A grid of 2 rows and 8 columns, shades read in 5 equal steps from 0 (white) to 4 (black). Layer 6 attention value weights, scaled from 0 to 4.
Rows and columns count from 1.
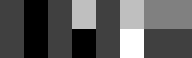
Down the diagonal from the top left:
3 4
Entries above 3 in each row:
1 2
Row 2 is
3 4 3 4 3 0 3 3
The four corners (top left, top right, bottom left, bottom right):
3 2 3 3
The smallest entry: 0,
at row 2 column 6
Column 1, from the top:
3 3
